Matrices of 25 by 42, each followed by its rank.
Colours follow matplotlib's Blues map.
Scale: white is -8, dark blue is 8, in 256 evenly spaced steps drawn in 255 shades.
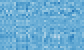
five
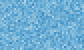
full rank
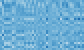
three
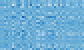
three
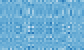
three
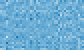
five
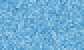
full rank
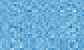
five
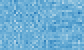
five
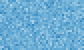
full rank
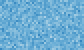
full rank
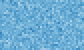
full rank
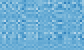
three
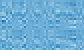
three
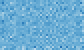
five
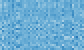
five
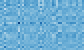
three
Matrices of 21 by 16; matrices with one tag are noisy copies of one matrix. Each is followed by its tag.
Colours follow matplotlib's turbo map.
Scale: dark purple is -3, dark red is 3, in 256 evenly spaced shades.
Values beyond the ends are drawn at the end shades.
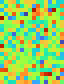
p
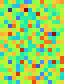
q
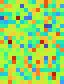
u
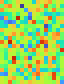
u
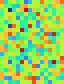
q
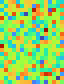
p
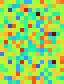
q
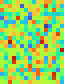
u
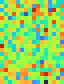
p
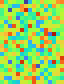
q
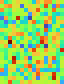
u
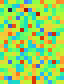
q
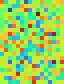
q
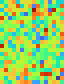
p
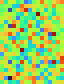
q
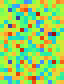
q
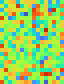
p
